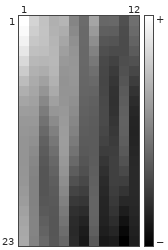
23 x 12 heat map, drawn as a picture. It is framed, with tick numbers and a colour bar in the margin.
Slope: up to the top left. Ninth with the lowest average: bottom right. Grain: streaks running down. Ninth with the highest average: top left.
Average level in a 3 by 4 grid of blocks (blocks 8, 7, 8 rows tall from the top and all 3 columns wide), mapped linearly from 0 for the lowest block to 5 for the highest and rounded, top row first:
5421 / 3311 / 3210
